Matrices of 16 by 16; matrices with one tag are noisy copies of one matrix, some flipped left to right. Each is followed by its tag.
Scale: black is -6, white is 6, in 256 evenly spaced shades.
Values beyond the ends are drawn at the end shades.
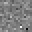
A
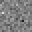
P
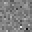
A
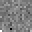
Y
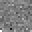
Y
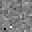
A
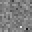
A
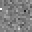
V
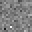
A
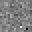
A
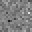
P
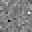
P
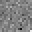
Y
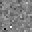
A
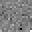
Y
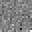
Y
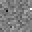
V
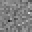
P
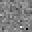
A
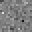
P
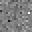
P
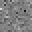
V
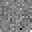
Y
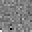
Y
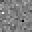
P
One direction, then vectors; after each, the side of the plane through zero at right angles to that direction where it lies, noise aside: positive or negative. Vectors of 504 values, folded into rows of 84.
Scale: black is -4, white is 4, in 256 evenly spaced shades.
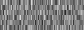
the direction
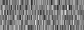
negative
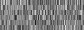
positive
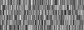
positive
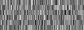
positive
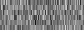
positive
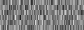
negative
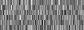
positive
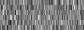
negative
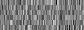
positive
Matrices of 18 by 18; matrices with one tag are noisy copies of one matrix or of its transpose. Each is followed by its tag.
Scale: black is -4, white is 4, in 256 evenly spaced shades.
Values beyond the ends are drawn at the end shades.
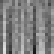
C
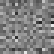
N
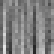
C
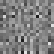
N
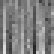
C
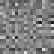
N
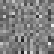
N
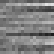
C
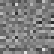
N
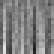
C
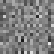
N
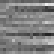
C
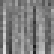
C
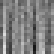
C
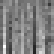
C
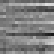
C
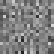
N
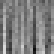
C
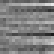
C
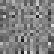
N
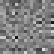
N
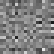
N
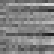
C
